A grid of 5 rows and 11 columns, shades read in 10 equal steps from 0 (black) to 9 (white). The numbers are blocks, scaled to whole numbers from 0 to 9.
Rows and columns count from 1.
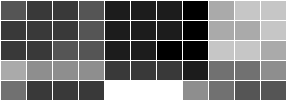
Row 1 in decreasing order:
7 7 6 3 3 2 2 1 1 1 0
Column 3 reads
2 2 3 5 2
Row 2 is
2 2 2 3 1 1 1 0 6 6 7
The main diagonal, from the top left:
3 2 3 5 9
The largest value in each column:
6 5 5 5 9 9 9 5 7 7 7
